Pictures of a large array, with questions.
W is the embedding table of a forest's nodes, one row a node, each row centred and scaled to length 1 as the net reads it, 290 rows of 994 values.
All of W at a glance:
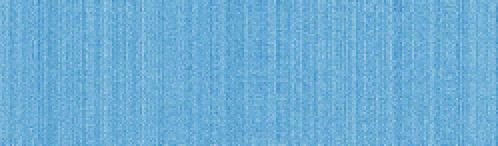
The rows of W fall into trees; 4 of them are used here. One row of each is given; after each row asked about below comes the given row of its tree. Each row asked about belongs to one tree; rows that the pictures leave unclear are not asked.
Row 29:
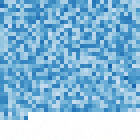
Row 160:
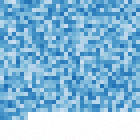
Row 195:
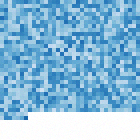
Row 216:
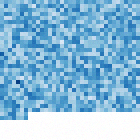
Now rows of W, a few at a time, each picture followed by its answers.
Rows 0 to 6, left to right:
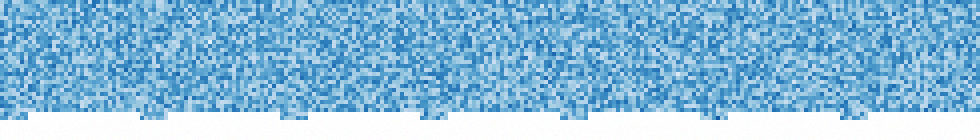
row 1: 29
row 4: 216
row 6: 29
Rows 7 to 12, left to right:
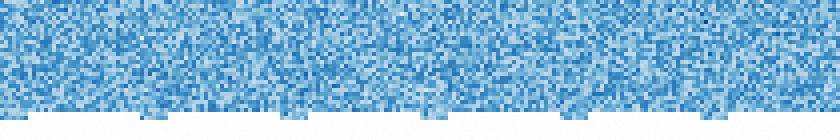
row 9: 29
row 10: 29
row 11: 195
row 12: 195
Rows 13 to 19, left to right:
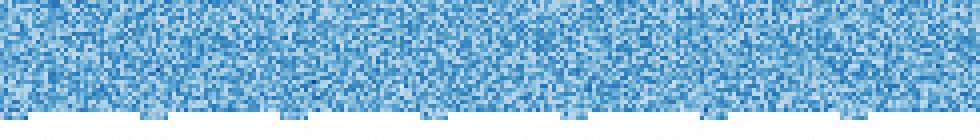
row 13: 195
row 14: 29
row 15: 216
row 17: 29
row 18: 29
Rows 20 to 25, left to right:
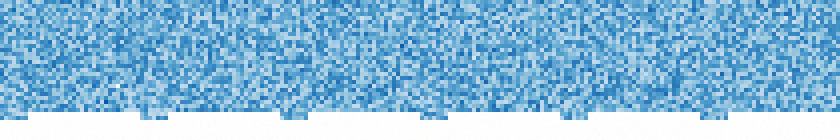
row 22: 195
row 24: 195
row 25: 216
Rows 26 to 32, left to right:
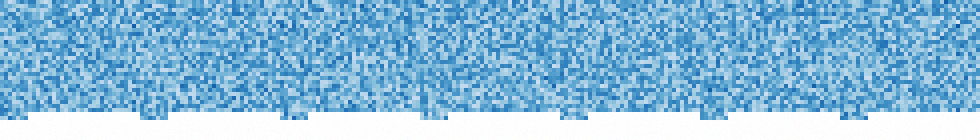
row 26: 160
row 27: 160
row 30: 29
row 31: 160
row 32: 160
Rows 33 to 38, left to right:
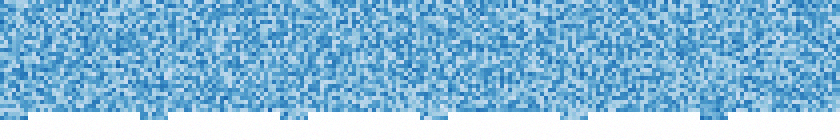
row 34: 160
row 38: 160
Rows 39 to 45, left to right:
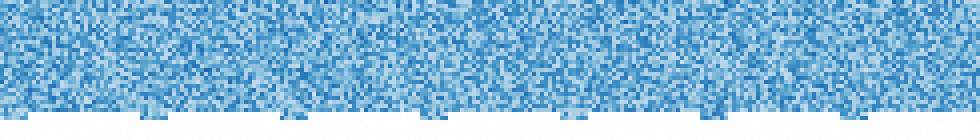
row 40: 29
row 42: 160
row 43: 29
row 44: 160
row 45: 160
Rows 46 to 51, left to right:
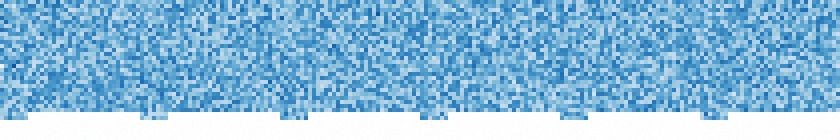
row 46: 195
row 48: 216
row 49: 29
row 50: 29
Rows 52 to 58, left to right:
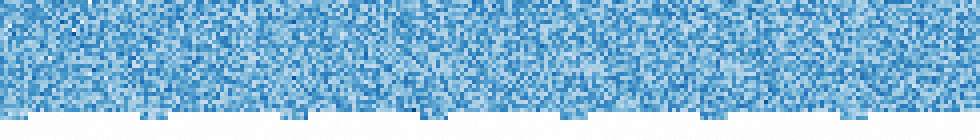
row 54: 216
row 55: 160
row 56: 160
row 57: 160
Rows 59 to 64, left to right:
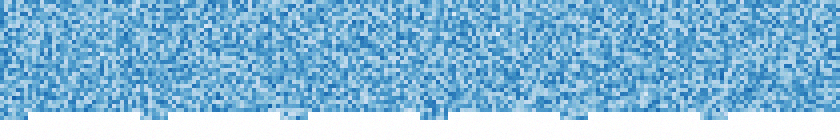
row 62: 216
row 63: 29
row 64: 195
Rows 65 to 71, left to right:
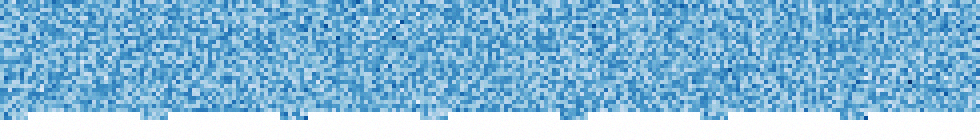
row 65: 195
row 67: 160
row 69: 160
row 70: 29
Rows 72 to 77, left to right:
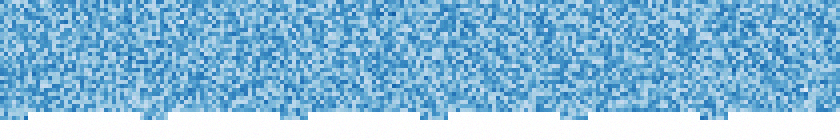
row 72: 29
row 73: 195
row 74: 160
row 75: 216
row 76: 29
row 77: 216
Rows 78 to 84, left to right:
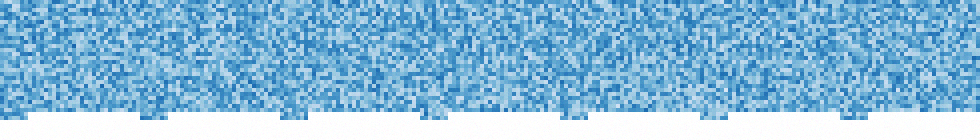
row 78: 160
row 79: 160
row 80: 216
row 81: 29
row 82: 29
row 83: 29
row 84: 195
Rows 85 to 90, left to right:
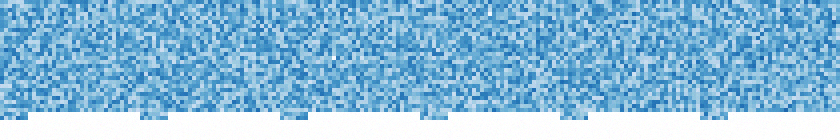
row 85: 29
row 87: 29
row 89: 29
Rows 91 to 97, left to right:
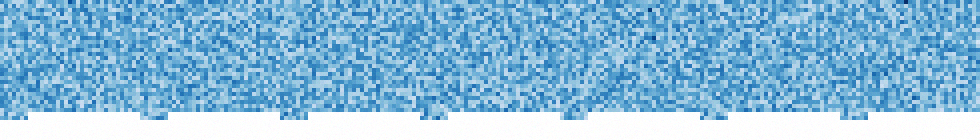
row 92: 29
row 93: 216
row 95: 195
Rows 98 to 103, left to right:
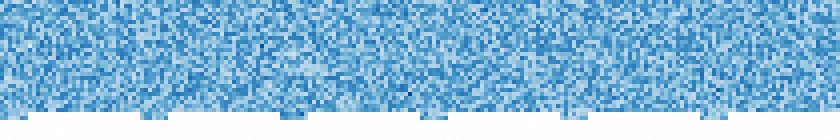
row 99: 195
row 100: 160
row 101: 29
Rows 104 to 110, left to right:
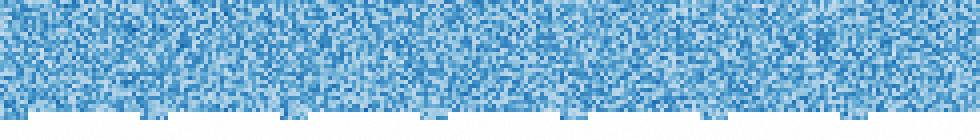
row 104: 216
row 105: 29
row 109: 29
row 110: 29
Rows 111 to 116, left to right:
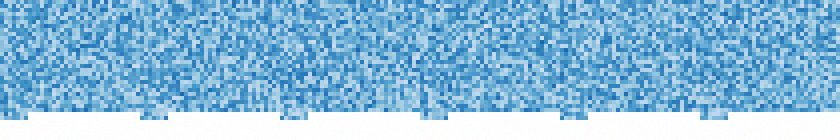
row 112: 29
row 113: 29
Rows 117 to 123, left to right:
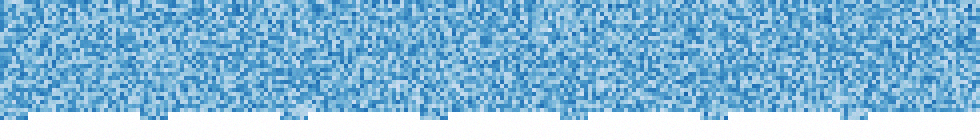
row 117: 29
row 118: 160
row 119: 29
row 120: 160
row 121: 216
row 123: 29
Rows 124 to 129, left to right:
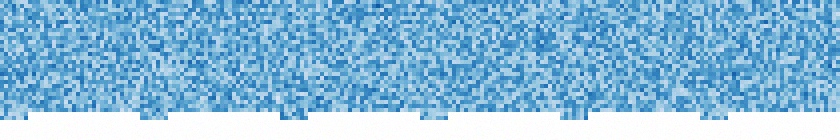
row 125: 160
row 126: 160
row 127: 29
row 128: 216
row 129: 29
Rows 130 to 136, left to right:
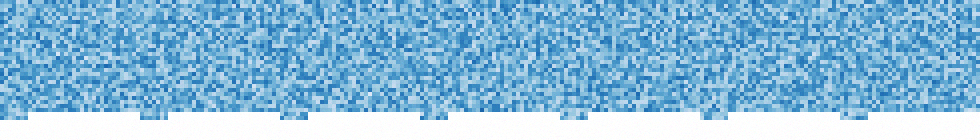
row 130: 29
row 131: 216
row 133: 29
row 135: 195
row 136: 29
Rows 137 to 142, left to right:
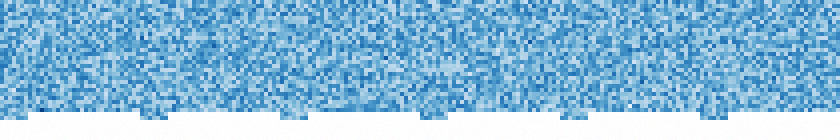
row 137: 29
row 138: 160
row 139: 29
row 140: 160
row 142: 160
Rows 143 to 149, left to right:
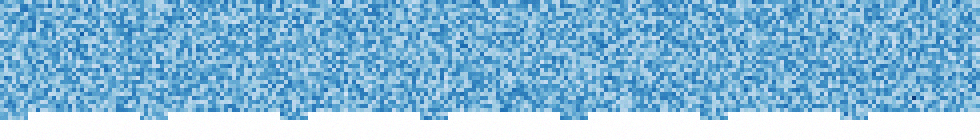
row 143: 216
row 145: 160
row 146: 195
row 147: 160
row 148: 160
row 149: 29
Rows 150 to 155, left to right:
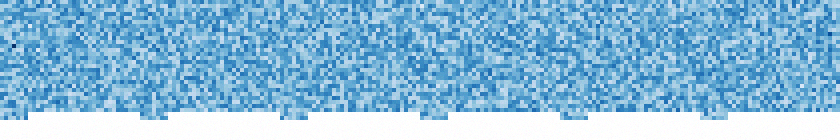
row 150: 216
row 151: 160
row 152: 29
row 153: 29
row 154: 29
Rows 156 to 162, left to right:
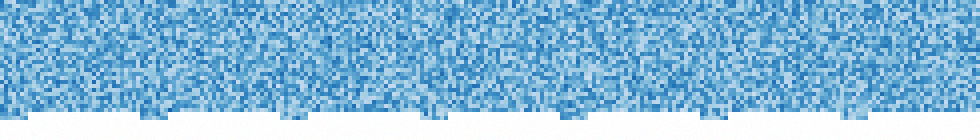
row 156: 160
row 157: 160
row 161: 160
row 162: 29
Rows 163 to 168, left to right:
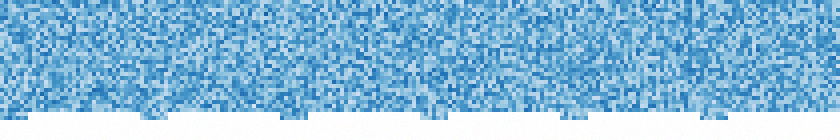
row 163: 195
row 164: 195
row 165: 216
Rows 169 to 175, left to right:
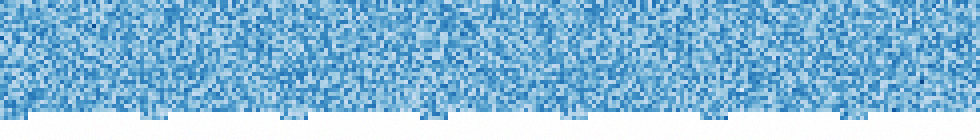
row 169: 216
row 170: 29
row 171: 29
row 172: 216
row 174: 195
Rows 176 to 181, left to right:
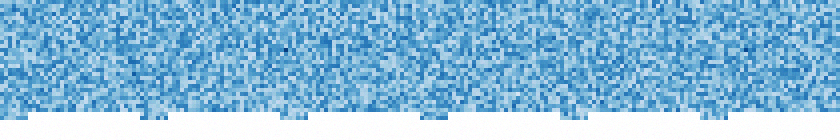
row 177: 29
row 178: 29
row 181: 216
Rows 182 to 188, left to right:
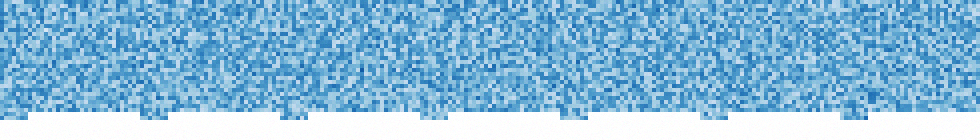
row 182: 29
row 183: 160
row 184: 29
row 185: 29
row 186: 160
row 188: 216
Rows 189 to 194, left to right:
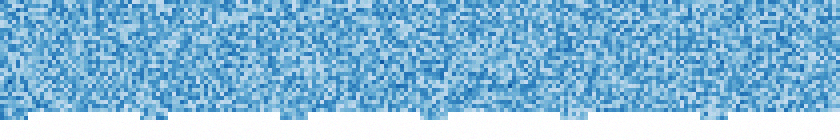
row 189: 160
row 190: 29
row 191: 160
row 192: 195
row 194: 29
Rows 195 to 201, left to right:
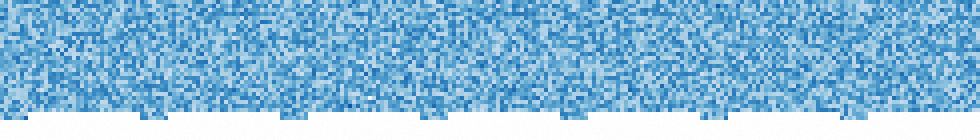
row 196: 160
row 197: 216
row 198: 160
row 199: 160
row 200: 216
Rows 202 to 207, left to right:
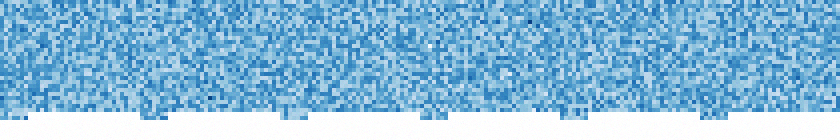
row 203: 160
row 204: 29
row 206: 160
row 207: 216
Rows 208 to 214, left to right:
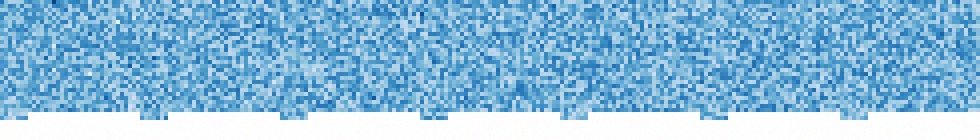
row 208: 29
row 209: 216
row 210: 160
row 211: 195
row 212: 29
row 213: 29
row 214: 29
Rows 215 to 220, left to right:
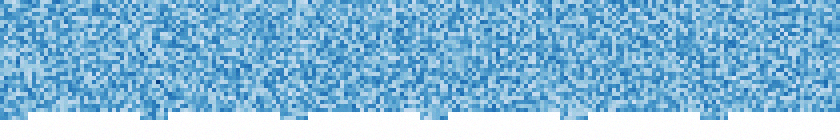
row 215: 160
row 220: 216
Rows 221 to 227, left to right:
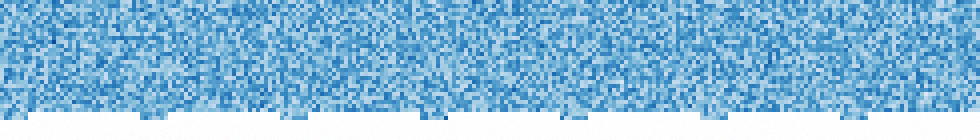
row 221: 195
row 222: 160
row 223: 29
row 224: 160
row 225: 29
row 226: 29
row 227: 29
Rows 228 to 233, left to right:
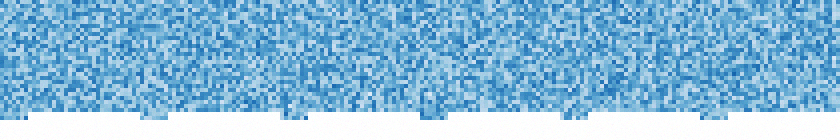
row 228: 216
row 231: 160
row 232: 195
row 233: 29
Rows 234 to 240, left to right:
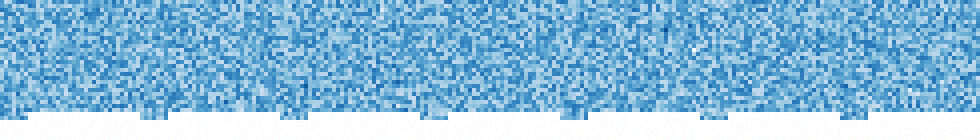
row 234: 160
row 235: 216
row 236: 216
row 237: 29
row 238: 216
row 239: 29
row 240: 216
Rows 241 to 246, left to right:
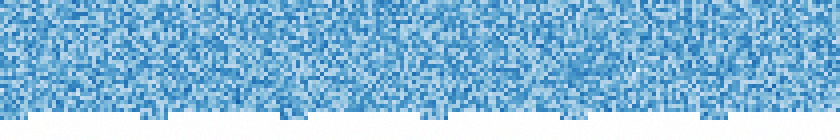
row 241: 216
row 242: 216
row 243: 160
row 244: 216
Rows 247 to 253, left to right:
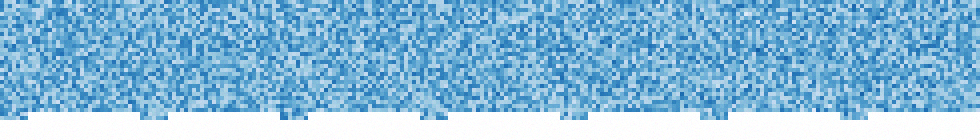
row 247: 160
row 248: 29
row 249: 160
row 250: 29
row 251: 29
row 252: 216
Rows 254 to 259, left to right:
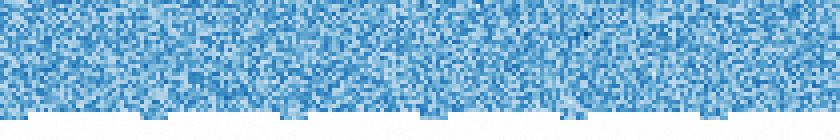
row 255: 195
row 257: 160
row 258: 29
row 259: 160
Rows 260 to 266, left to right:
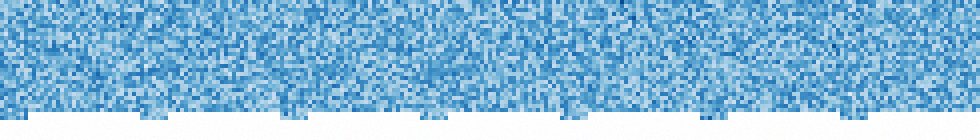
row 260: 216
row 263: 29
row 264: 29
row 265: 160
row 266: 160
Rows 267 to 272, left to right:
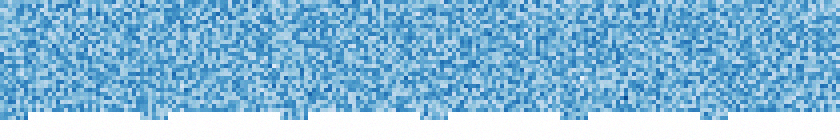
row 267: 216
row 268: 29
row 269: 216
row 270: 29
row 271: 216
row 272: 29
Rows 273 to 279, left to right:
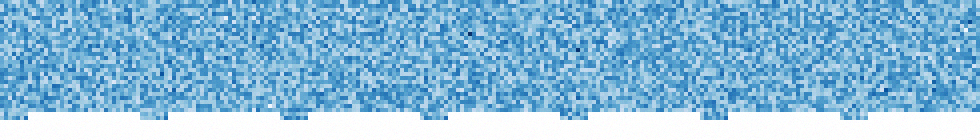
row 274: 216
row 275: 195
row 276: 195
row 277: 160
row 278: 216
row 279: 195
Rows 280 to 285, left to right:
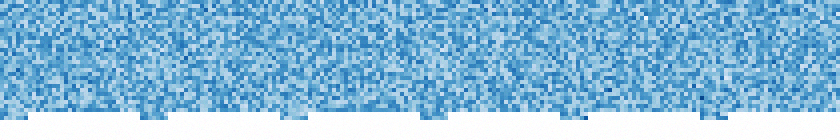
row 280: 29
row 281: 160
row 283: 160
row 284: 160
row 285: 160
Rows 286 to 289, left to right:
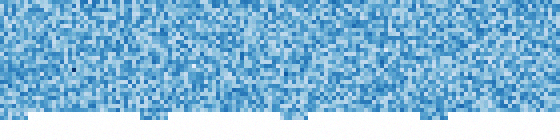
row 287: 195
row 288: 195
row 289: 160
